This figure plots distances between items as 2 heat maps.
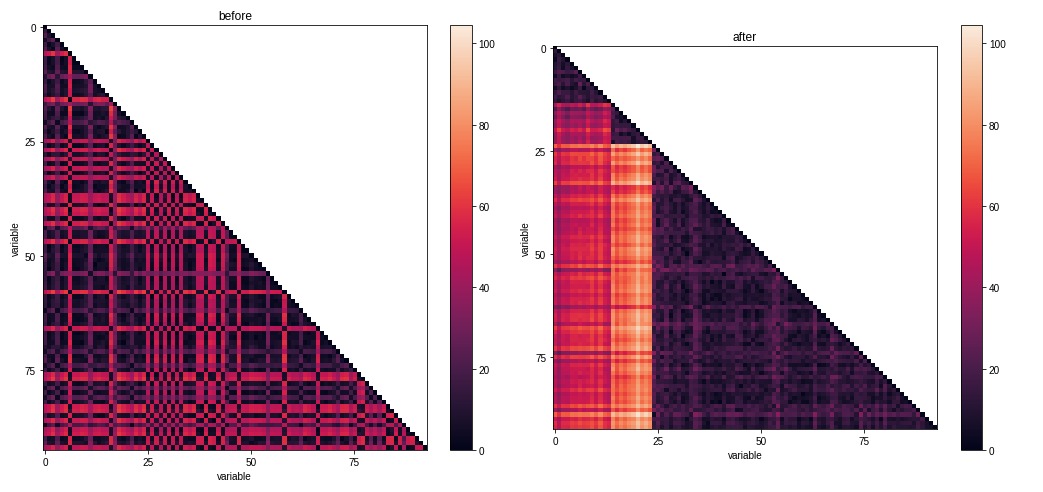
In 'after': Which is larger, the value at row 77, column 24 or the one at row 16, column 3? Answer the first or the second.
the second
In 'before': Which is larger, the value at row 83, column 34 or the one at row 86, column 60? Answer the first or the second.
the first
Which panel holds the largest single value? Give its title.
after
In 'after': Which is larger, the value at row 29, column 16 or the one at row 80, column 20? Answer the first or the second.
the second
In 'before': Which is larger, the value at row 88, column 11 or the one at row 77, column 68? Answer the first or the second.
the second
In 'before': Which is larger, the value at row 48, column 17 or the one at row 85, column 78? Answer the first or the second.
the first
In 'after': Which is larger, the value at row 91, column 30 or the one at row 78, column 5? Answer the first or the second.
the second
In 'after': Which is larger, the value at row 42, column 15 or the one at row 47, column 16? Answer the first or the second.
the second
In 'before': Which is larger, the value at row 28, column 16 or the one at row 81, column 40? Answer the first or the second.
the first
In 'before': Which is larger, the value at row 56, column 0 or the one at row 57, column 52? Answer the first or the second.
the first
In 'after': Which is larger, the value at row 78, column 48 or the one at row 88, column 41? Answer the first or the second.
the first
